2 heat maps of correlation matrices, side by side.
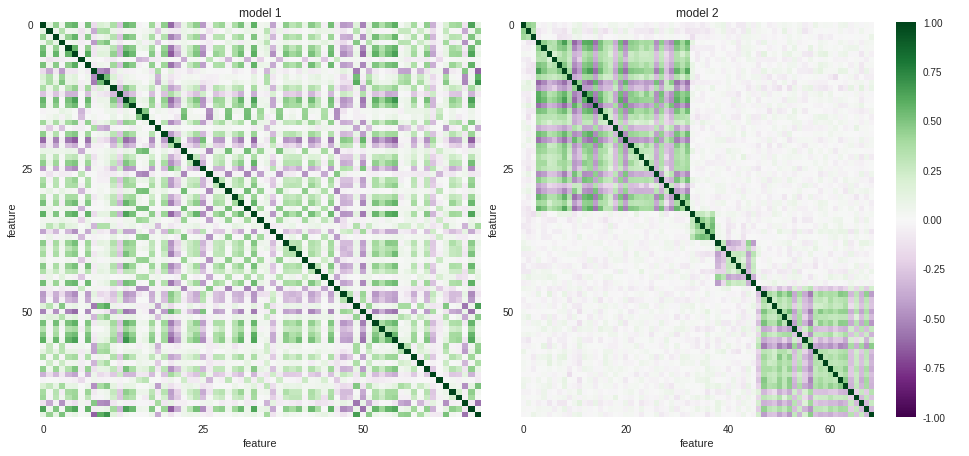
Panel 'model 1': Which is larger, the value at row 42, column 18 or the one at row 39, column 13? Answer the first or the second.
the second
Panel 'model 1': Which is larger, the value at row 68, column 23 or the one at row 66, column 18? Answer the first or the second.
the second
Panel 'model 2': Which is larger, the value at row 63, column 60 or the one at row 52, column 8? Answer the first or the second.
the first
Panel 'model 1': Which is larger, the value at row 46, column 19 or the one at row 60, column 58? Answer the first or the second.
the second
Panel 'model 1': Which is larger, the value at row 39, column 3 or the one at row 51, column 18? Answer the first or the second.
the first
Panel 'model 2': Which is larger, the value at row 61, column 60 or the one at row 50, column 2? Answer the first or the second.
the first
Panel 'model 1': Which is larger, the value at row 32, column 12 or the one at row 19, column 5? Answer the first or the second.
the second
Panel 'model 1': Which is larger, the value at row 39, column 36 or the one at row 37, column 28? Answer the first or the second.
the second
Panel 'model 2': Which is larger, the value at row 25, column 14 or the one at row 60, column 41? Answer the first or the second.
the second
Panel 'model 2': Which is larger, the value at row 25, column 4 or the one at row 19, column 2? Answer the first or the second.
the first
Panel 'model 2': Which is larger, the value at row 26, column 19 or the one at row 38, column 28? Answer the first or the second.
the second
